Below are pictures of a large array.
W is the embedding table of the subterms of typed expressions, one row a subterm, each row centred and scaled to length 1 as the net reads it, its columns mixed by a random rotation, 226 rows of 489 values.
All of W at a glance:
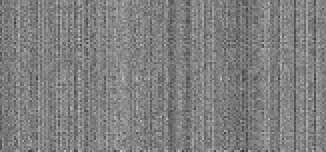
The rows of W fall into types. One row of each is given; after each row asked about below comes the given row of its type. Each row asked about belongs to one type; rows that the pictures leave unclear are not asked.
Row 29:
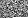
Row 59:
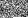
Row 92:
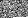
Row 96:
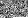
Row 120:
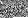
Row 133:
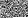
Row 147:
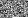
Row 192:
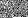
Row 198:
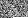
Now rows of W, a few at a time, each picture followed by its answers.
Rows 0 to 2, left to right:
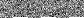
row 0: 192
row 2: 120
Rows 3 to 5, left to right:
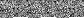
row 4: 147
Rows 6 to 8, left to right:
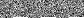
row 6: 96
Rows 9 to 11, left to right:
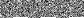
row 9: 59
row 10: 29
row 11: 133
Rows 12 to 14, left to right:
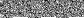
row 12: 96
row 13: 92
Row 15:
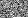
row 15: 96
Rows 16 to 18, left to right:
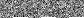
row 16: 133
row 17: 96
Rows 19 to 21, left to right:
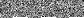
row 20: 133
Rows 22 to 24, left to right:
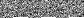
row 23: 120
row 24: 147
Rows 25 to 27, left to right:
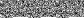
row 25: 96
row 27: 96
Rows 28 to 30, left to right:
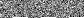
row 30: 133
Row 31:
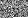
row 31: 120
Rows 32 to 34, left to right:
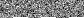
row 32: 59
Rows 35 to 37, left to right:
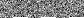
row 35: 192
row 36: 96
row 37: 29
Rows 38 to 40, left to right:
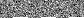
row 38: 29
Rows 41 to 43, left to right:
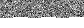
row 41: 133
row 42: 92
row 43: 59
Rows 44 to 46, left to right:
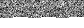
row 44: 29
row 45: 133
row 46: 192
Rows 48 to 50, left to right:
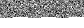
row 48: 29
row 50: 96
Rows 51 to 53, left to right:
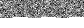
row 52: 59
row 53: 96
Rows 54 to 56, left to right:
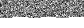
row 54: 147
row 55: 133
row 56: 133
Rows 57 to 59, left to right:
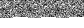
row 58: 59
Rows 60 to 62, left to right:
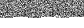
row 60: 133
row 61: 92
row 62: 59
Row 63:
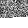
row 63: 29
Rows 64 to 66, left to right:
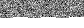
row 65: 192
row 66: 133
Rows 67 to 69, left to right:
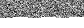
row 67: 29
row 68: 133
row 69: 59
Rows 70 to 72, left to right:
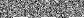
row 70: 198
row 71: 59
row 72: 96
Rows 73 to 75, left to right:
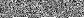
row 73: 29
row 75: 29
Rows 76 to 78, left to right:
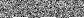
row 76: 192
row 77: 29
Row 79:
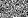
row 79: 59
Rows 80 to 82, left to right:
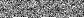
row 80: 192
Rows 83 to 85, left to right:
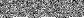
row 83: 96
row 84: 96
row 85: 92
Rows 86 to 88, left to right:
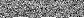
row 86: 133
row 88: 192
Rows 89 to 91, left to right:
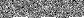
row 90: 59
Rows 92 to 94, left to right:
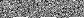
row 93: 29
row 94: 120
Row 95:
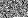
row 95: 96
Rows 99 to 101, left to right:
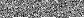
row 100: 133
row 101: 198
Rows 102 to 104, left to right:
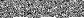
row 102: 120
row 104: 133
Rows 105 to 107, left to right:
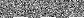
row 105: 59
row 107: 198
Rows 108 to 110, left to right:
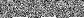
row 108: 29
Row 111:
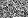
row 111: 29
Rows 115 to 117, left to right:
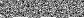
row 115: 96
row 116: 147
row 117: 147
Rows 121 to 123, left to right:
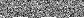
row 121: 133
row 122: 92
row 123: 120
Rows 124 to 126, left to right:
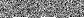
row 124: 192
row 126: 29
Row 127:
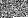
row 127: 198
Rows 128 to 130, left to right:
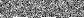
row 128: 59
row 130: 192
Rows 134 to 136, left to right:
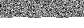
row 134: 147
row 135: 198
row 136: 29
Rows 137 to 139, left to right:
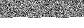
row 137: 29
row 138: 192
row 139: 198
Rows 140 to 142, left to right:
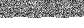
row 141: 192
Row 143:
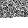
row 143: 29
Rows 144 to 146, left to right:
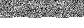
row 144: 133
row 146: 192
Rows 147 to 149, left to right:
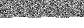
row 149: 59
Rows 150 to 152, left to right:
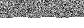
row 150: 192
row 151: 29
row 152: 29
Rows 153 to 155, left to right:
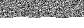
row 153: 92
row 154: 147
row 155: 192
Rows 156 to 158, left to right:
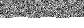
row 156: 96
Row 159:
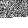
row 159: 192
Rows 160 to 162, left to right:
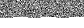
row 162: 133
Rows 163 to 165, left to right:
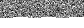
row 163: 92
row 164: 59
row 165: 59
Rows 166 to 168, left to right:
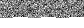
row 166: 192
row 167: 59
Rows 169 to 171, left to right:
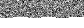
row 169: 96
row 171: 192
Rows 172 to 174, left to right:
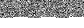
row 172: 120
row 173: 198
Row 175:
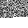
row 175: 29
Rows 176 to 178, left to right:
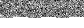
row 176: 59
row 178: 120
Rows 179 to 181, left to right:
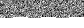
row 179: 96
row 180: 133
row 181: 147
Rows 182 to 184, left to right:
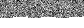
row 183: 29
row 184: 92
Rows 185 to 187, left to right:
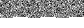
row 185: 59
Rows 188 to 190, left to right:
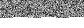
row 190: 198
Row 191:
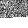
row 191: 192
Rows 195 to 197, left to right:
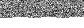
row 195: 192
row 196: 133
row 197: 120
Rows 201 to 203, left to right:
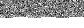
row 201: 96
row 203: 198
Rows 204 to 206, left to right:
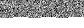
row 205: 133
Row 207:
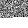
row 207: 133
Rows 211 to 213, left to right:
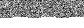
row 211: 192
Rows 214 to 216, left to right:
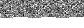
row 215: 59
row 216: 59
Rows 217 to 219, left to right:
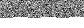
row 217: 192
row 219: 120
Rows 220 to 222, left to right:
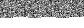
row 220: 92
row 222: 92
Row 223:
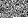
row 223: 59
